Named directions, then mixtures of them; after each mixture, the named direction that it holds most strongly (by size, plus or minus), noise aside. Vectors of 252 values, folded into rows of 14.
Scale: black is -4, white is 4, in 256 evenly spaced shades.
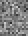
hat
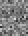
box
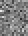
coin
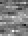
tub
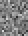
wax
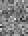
box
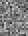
hat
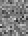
box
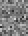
box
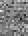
coin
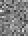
coin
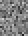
wax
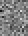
coin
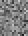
coin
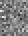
coin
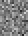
wax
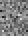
wax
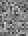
hat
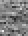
tub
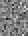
wax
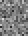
box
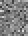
coin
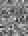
box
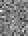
coin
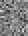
coin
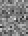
box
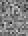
hat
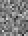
wax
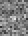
box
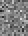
coin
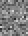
box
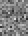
box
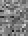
coin
